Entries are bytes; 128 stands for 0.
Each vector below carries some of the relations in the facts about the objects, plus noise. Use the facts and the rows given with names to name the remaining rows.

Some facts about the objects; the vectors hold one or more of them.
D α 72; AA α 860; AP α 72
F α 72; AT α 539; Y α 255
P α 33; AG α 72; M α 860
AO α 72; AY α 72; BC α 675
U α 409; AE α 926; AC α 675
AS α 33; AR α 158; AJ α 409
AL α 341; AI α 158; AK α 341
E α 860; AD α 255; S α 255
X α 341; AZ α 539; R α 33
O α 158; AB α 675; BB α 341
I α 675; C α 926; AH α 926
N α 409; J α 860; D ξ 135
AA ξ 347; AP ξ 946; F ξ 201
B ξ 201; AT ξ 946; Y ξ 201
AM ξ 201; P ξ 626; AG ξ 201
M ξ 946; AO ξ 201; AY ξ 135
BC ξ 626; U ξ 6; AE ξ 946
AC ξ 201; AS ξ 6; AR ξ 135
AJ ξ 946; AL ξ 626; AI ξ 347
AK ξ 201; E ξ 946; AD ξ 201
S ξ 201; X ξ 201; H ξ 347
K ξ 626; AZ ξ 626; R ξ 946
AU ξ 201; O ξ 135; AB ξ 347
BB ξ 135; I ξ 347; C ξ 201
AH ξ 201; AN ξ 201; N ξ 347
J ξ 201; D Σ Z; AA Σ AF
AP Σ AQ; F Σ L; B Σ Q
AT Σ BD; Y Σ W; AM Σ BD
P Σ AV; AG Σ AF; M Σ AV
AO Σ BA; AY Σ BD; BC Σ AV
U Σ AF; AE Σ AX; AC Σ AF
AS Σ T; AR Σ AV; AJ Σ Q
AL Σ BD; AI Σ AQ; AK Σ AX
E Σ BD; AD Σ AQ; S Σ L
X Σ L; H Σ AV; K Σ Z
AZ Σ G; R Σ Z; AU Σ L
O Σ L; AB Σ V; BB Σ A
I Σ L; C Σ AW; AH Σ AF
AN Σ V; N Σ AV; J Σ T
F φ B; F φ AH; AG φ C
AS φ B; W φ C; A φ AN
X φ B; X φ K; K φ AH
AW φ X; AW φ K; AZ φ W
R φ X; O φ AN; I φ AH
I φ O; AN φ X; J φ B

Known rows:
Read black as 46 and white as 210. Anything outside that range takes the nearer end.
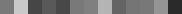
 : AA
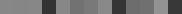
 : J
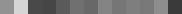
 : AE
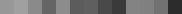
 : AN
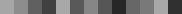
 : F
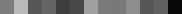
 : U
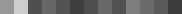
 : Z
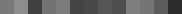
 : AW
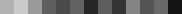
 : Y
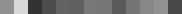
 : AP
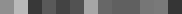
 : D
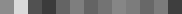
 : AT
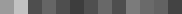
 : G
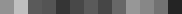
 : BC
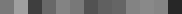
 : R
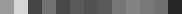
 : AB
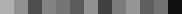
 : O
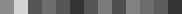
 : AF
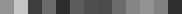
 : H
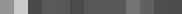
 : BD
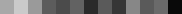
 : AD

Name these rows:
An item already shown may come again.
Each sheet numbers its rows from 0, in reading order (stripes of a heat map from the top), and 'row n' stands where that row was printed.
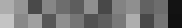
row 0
O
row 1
X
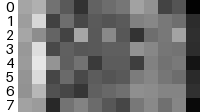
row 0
BB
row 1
AB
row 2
F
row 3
AI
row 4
AC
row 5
AB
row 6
N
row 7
I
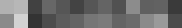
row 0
L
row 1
AP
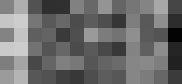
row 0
M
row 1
AU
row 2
U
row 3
AU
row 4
R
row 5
AV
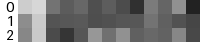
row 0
AU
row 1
BD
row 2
E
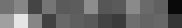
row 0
AS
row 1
AM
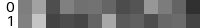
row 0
K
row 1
AY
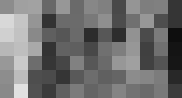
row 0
AH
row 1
C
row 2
S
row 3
AK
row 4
AL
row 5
P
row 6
AT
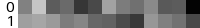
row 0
U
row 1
B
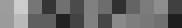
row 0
AO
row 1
AR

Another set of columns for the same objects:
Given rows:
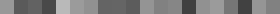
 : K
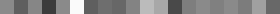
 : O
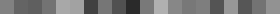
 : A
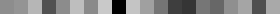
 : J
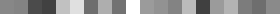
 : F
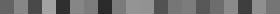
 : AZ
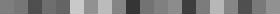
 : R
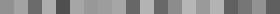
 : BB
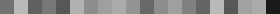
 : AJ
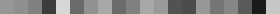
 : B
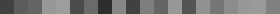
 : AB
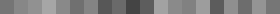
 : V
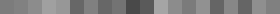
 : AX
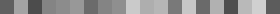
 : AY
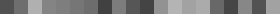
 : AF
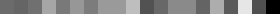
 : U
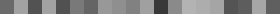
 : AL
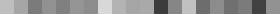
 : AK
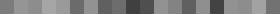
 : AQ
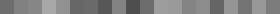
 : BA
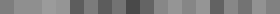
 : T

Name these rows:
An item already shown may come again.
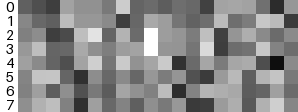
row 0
AS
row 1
AI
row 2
F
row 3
AO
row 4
X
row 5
E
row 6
AL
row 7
E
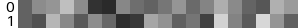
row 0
BD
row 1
AA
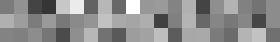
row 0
F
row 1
AK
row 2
AR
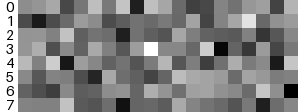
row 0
J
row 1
I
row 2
W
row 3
AG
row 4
AH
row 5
AV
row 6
N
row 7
W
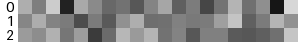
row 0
AH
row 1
AT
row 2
AM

